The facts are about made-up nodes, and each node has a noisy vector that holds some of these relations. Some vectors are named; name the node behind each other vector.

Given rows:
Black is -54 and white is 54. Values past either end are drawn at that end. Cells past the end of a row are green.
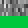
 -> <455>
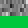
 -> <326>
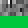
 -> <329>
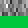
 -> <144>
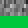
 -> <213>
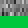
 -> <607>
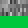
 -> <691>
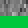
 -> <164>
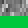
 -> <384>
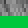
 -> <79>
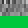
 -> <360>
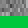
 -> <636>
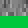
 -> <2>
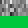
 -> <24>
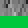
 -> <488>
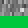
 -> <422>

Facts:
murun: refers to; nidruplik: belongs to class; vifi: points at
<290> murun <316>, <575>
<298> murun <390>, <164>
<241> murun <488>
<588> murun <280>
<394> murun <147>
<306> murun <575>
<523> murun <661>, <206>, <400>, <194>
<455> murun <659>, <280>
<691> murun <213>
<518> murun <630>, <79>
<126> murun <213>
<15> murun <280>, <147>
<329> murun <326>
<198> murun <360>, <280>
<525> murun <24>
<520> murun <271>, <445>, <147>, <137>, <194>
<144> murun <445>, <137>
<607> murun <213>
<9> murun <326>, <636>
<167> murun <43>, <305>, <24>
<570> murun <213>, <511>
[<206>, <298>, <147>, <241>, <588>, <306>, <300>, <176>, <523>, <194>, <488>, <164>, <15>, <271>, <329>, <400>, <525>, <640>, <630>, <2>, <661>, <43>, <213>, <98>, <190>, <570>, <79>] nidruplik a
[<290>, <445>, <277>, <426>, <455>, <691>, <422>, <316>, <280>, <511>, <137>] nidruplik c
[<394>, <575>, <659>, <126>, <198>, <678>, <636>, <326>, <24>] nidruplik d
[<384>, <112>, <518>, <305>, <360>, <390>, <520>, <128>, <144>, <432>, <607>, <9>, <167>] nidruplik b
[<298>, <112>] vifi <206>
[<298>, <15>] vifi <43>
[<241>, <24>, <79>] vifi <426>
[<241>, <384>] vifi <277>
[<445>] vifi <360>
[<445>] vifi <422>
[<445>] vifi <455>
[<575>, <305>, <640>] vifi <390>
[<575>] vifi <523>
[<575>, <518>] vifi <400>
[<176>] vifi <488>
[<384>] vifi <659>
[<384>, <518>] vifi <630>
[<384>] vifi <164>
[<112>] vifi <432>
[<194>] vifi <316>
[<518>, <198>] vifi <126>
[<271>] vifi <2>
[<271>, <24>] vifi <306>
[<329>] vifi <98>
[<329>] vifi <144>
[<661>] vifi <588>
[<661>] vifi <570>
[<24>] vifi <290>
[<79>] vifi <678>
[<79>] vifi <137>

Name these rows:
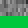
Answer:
<98>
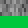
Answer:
<241>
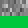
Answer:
<659>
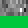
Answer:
<147>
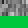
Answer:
<518>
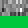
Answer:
<394>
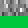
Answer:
<520>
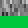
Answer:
<167>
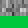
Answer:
<137>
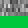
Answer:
<280>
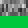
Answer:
<588>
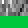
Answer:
<306>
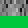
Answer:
<298>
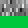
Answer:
<198>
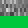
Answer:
<525>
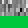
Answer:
<575>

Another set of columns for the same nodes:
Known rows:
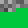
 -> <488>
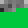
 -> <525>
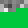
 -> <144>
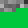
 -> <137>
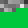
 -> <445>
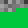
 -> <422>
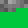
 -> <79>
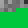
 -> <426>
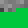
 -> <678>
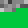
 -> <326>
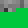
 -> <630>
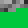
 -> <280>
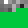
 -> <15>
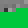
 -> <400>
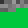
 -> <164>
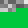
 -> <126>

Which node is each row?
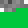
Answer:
<9>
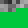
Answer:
<390>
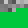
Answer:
<198>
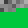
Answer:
<305>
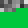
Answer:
<329>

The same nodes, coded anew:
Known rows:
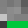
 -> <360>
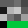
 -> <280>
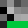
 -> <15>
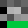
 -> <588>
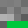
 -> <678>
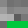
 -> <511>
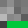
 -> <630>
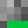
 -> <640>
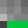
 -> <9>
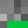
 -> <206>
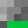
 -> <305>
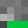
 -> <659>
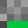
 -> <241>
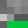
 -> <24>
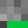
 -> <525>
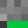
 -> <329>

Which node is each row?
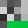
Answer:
<691>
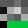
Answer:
<455>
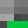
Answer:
<575>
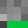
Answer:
<306>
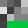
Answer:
<213>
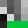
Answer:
<126>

